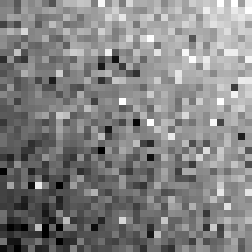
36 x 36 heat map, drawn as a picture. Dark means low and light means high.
Slope: up to the top right. Ninth with the highest average: top right. Stripes: none. Ninth with the lowest average: bottom left.
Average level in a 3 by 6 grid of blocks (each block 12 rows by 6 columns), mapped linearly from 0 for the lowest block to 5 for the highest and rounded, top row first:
2 3 3 4 4 5 | 1 2 2 3 3 4 | 0 0 1 1 2 3
